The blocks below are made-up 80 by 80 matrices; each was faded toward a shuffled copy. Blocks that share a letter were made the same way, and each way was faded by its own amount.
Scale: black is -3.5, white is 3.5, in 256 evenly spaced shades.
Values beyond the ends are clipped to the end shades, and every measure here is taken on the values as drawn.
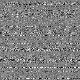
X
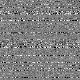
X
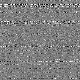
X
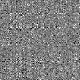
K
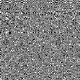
K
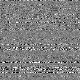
X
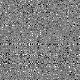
K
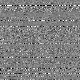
X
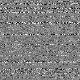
X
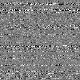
X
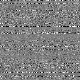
X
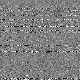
X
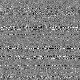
X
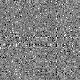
K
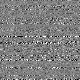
X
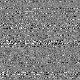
X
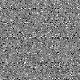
K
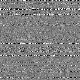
X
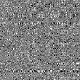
K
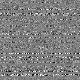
X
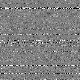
X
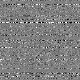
X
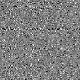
K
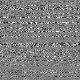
X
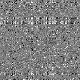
K
